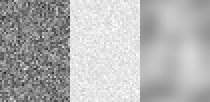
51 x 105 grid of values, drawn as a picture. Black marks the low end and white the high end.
It is made of 1 by 3 panels. Panel 1,1: middling, fine-grained, strong in contrast. Panel 1,2: very high, fine-grained, faint in contrast. Panel 1,3: high, smooth.
